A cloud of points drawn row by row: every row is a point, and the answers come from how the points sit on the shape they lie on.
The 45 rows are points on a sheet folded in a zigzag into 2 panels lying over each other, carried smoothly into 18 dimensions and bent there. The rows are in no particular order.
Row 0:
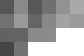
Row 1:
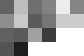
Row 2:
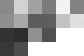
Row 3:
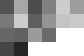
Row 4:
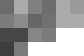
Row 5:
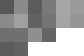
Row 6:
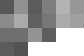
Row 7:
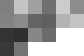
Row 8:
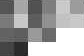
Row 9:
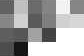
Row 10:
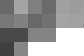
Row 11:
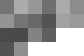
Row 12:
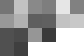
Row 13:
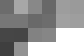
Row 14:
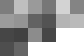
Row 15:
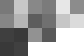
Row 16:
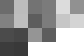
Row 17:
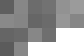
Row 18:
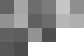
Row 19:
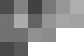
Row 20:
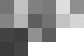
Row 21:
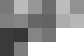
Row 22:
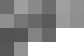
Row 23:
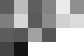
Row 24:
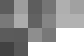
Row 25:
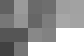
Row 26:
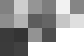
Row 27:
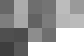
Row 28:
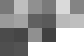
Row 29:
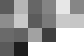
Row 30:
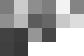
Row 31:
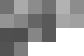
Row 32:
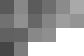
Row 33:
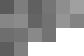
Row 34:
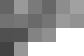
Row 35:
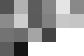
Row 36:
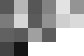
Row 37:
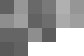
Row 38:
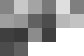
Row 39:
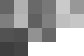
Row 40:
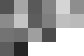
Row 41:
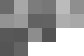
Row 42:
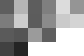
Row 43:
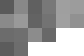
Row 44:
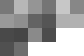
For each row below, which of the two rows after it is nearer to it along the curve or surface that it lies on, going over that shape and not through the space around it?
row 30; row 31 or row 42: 42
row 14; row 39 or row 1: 1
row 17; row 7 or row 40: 40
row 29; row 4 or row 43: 43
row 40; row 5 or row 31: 5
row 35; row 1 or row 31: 1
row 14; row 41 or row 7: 41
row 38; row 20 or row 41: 41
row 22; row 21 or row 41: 41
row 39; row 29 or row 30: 30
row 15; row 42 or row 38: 42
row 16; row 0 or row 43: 0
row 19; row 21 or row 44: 21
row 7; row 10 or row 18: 10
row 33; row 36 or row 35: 35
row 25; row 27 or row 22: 27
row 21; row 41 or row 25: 25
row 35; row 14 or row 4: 14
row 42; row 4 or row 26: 26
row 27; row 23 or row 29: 23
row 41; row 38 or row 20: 38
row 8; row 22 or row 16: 16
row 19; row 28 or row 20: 20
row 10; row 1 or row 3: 3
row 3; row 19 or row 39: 39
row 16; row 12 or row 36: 36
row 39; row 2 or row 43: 2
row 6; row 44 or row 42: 44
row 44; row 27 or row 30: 30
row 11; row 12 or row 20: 12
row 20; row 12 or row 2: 2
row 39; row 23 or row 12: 23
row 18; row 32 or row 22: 22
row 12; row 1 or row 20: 1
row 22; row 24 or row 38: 38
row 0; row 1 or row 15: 15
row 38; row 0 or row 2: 2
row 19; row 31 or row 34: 34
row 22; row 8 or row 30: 30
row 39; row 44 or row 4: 4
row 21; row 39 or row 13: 13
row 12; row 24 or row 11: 11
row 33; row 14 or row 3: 14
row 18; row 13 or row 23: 23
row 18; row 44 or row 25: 44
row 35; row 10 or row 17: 17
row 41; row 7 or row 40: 40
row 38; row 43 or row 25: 43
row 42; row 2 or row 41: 2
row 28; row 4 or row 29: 29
